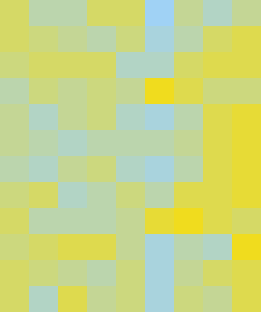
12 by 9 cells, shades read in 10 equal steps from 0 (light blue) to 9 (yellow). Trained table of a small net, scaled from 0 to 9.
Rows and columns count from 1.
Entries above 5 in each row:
3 3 6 2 2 2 2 4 5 4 3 3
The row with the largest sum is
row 9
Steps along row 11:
down down down up down up up up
